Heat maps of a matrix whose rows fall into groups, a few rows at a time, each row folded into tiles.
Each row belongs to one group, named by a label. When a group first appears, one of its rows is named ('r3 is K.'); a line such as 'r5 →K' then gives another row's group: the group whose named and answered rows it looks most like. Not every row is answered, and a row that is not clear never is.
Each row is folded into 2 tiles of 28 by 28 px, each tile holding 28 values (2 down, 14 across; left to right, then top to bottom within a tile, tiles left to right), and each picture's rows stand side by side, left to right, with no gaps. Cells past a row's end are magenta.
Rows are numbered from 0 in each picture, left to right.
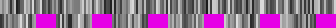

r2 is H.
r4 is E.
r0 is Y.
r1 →Y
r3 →H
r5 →E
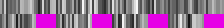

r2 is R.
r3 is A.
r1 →Y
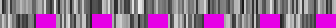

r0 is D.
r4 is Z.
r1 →H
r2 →D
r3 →E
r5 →D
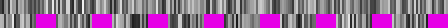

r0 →H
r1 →H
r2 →D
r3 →R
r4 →Y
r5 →R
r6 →H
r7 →E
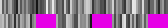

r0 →H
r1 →R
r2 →R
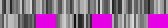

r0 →D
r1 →D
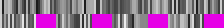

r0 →H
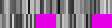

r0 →E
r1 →H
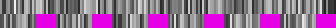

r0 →Y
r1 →Y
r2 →Y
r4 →A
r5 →Y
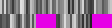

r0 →R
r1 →D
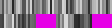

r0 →D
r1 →D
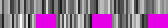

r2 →H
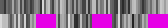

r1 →E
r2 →A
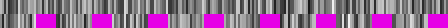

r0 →Y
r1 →Y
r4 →Z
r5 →A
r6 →A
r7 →Y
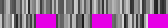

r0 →E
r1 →D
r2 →Y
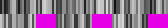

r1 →A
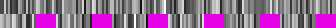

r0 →E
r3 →Z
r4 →H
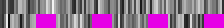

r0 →A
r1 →Z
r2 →A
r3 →R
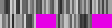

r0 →Z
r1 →D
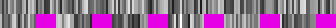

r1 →D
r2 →R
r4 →Z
